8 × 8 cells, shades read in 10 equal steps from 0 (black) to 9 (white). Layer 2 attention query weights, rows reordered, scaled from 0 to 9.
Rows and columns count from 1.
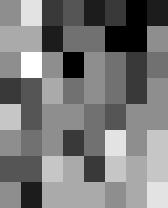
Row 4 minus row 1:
-3 -5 4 1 4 2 2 4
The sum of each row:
22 26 34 31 37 40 41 43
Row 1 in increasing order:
0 1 1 2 2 3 5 8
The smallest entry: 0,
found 4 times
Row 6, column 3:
5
